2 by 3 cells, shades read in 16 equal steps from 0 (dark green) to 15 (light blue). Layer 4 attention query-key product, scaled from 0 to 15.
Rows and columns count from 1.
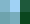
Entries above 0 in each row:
3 2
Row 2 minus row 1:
-2 -4 -2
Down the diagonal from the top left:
12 11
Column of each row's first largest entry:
2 2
